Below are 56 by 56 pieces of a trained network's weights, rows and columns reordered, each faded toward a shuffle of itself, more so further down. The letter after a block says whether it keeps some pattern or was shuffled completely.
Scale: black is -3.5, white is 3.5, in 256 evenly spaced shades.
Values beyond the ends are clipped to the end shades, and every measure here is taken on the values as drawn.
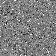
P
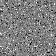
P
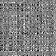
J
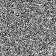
P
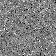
P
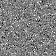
P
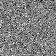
P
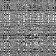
J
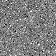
P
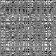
J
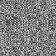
J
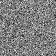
P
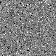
P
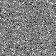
P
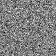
P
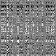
J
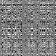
J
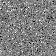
P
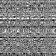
J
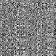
J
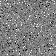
P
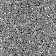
P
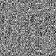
J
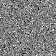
P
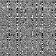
J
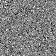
P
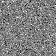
P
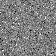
P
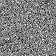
P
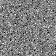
P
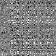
J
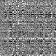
J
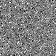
P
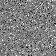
P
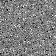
P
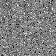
P
